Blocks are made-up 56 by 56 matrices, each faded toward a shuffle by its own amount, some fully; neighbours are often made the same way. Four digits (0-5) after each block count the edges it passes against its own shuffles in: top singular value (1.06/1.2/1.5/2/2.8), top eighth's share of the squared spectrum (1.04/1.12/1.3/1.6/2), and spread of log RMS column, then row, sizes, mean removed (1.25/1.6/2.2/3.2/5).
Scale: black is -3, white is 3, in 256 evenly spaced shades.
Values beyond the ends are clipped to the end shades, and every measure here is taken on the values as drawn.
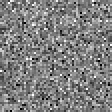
0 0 0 0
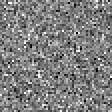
0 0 0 0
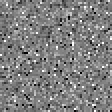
0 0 0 0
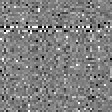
4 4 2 2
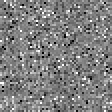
2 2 1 0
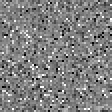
1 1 0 1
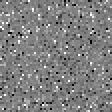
0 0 0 0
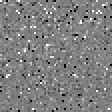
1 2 0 1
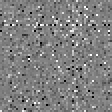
3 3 1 2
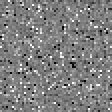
1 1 0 0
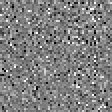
3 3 1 1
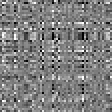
5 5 4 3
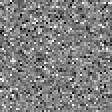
2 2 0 1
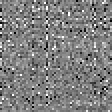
4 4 2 1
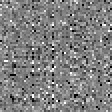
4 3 2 1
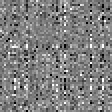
4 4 3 2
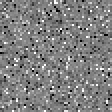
0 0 0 0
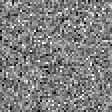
0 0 0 0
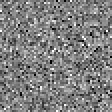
1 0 0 0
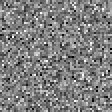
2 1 0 0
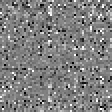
2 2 2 2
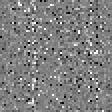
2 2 2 1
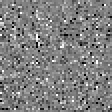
2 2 2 2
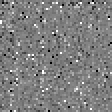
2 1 0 0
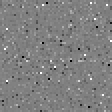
1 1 0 0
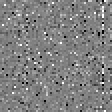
3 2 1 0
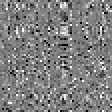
4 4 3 2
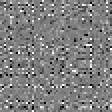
4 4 3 3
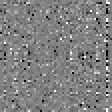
4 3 2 1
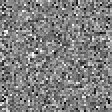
0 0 2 0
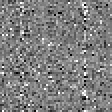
3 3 2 1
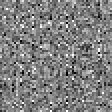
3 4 3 1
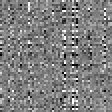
4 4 4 2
